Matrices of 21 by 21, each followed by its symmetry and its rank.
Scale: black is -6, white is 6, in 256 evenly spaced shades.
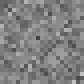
symmetric, full rank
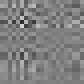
neither, rank two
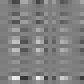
neither, rank one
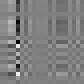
neither, rank one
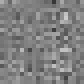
neither, rank three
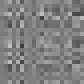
neither, rank two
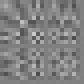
symmetric, rank two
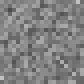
symmetric, full rank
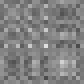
symmetric, rank two
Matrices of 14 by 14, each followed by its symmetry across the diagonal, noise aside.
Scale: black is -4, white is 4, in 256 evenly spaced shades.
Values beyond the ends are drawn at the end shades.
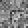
symmetric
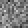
neither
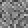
symmetric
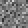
neither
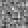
antisymmetric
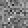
neither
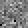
neither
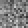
antisymmetric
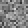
neither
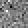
antisymmetric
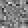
antisymmetric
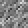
symmetric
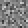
antisymmetric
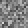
neither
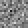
symmetric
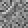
symmetric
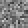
antisymmetric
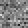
neither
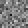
neither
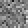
neither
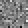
antisymmetric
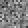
symmetric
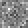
symmetric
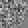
antisymmetric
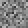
symmetric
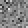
symmetric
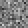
antisymmetric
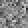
neither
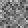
symmetric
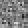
antisymmetric
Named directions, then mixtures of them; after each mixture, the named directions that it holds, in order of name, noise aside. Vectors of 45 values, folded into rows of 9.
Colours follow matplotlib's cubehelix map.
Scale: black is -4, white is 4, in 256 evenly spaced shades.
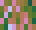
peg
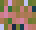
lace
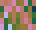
lace, peg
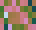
lace, peg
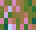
peg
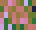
lace, peg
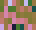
lace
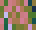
lace, peg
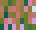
lace, peg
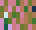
lace, peg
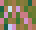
peg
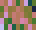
lace, peg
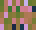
lace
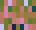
lace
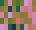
lace, peg
